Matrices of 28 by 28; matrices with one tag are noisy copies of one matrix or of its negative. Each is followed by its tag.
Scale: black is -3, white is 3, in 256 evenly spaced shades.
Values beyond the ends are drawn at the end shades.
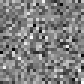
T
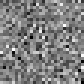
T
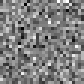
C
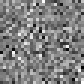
T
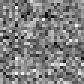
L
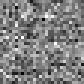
L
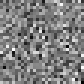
T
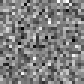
C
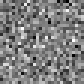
C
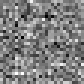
L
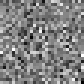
T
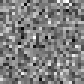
C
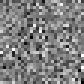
T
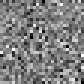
T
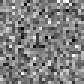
C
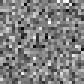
C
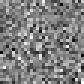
T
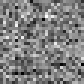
L
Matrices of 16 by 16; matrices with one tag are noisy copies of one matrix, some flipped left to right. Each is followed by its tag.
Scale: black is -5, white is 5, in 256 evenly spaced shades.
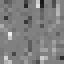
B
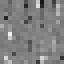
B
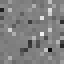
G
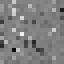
G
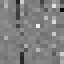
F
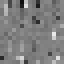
B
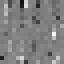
B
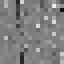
F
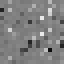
G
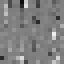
B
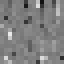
B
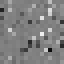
G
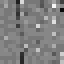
F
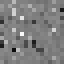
G
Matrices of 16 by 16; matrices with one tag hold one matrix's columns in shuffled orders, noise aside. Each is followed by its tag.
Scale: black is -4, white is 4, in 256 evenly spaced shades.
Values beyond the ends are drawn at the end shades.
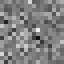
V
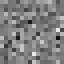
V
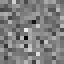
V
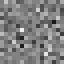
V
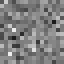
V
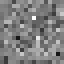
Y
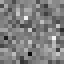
Y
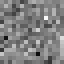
Y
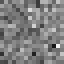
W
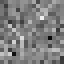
Y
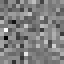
V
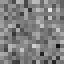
W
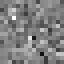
Y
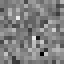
Y
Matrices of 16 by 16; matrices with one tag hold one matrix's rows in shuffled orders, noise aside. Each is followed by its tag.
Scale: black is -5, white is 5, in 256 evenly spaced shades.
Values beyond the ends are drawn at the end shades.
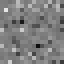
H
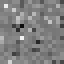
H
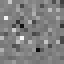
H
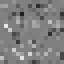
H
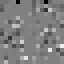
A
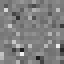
H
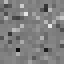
A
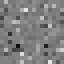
A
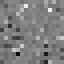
A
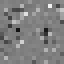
A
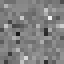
A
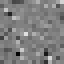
A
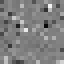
A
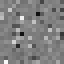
H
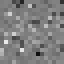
H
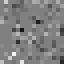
H
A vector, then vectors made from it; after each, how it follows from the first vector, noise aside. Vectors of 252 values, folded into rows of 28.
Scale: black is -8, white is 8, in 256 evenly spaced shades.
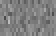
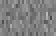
reversed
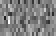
scaled up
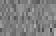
wrapped around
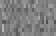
wrapped around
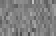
wrapped around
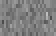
reversed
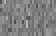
wrapped around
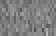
wrapped around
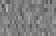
wrapped around
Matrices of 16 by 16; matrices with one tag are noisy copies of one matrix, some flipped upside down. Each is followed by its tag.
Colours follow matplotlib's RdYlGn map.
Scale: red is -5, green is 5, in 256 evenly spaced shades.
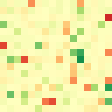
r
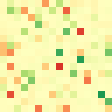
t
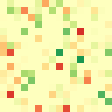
t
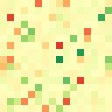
t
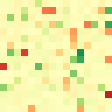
r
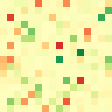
t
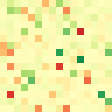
t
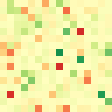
t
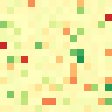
r
